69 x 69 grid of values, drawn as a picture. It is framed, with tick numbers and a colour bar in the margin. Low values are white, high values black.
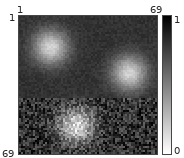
No row or column stands out. There are three dips. Most values sit high, with a long tail of low ones. A horizontal seam about 60% of the way down splits the table, and the top part is calmer. Overall the values sit about 70% of the way up the scale.
